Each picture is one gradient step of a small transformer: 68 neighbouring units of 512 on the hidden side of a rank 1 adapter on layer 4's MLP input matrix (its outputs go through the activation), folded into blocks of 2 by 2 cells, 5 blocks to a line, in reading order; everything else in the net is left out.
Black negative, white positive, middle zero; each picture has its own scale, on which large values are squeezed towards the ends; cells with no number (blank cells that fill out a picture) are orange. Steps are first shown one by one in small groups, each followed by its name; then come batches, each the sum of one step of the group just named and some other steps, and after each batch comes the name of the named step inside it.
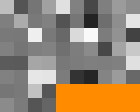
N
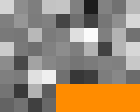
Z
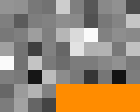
N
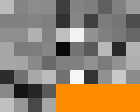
Z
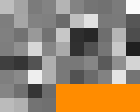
Z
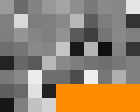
Z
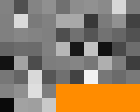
Z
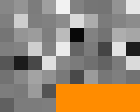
N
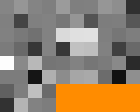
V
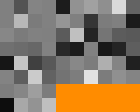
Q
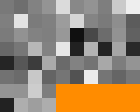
Q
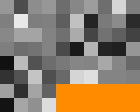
Q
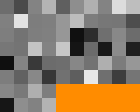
Q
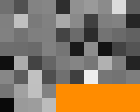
Q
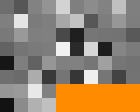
Q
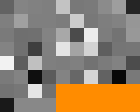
V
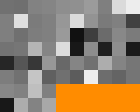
Q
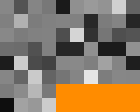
Q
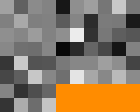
Q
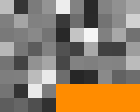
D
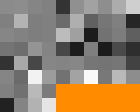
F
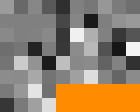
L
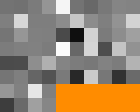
D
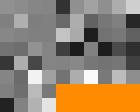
F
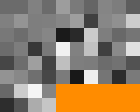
L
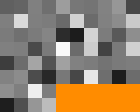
L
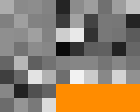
F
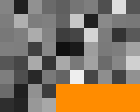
L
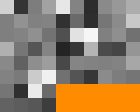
D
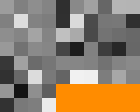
F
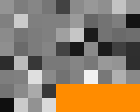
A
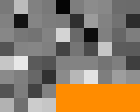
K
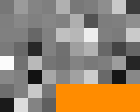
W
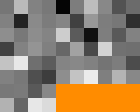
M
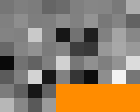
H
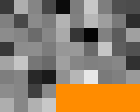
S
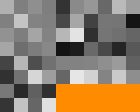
A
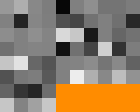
K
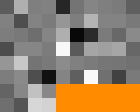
K
